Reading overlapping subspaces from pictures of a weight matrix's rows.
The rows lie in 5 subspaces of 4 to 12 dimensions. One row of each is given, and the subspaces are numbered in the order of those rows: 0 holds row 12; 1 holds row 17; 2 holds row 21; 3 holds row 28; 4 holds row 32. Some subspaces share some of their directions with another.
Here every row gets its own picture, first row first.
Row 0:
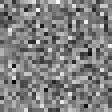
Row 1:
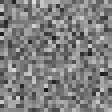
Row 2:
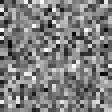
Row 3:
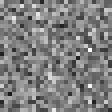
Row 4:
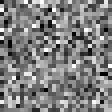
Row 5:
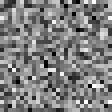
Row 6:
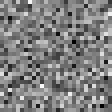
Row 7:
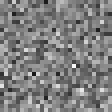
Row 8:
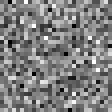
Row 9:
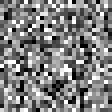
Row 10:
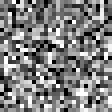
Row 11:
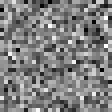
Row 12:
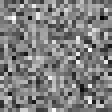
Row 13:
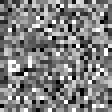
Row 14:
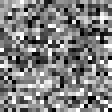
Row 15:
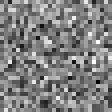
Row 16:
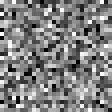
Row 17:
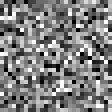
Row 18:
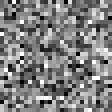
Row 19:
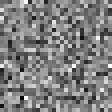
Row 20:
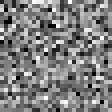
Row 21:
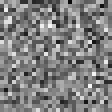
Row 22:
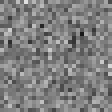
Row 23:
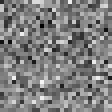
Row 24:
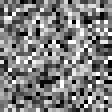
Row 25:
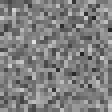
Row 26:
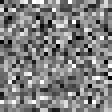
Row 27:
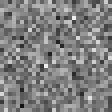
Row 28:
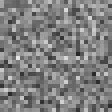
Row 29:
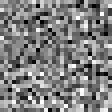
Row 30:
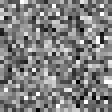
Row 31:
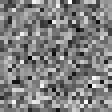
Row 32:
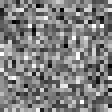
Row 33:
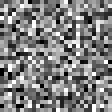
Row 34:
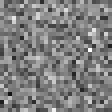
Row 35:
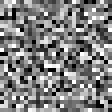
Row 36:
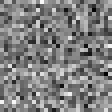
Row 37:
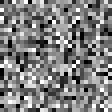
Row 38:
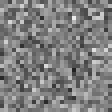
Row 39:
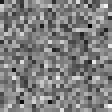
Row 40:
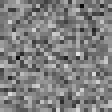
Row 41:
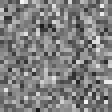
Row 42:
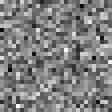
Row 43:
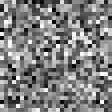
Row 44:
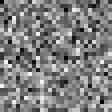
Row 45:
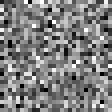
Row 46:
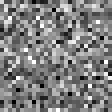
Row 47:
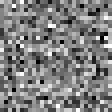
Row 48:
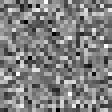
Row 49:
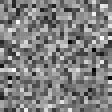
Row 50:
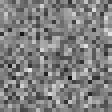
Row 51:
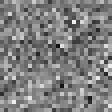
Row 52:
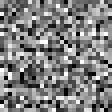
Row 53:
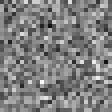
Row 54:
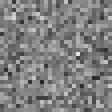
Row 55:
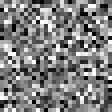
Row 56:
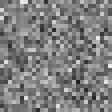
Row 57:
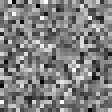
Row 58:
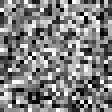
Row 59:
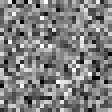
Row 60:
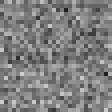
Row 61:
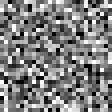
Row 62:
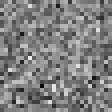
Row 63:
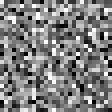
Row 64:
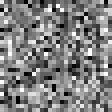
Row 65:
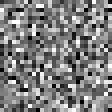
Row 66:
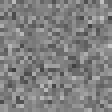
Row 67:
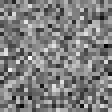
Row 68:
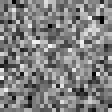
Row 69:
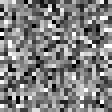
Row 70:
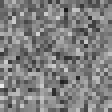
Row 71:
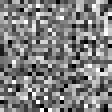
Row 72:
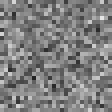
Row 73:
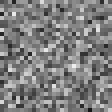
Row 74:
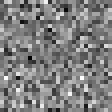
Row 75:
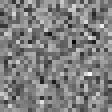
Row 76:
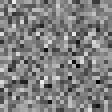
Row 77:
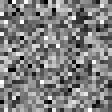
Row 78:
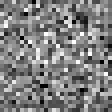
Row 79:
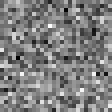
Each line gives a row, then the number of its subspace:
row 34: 0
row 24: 2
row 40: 3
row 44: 3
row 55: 4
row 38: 4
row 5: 1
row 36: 4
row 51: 4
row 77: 4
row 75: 4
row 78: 4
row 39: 1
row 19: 2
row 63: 0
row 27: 4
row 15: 4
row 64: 1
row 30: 2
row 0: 4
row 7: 4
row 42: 2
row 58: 1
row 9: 4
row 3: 0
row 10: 4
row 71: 4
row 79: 3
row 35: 1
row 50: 4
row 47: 2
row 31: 1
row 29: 4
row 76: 4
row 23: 1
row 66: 1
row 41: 2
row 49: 4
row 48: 3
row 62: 1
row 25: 1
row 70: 3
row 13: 4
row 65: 4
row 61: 4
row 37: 3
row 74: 3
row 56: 2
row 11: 4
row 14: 2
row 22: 4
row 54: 0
